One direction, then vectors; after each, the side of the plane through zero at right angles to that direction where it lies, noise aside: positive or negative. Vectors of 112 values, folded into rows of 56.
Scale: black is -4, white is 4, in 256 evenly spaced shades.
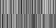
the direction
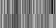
negative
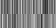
negative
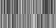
negative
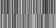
negative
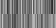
negative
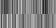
negative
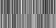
negative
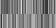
negative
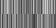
positive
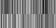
negative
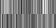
positive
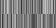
positive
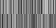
positive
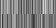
positive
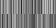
positive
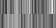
positive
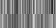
negative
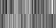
positive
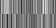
positive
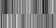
negative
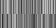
positive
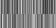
negative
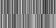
negative
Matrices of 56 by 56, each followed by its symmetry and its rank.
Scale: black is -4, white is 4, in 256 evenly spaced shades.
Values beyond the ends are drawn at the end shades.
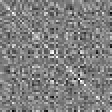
symmetric, rank five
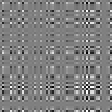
symmetric, rank one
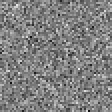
neither, full rank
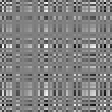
symmetric, rank one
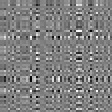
antisymmetric, rank two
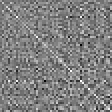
symmetric, rank five
